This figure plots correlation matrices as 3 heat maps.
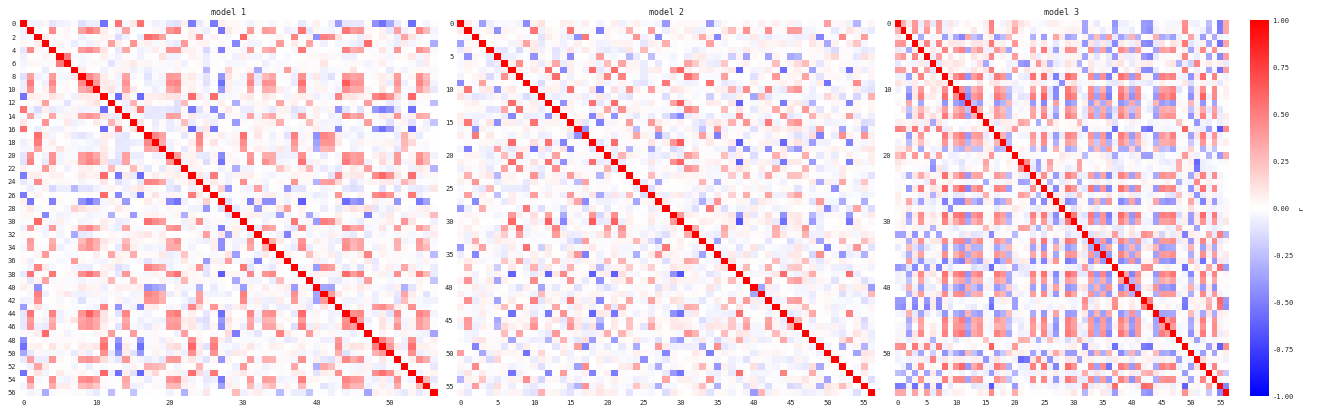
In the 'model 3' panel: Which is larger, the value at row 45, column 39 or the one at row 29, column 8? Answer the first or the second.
the second
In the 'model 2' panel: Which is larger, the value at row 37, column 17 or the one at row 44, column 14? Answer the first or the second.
the second
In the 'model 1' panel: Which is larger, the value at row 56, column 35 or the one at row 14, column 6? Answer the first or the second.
the second
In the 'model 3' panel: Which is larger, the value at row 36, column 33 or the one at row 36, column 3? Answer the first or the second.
the second
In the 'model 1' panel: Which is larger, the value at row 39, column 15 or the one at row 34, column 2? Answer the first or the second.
the first
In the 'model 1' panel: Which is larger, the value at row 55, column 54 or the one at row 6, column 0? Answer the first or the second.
the first
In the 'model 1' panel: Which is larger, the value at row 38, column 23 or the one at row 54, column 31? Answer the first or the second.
the second
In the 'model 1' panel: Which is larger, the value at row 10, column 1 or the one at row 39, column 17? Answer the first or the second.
the first
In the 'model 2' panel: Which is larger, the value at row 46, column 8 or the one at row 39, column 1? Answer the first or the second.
the second
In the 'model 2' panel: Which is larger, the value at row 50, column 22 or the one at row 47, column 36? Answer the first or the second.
the second
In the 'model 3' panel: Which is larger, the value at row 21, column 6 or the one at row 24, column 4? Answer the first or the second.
the second
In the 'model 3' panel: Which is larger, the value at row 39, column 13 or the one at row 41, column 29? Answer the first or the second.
the second
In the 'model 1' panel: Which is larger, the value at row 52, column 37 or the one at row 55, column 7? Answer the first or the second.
the first
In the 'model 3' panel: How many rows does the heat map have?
57
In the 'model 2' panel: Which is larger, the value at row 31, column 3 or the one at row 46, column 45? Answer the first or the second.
the second
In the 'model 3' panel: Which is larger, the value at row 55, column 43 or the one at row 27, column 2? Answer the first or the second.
the first
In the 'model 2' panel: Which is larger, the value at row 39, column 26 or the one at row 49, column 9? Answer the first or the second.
the first
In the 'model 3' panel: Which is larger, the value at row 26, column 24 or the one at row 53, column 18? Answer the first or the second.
the second
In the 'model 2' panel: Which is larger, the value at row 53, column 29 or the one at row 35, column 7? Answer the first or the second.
the second
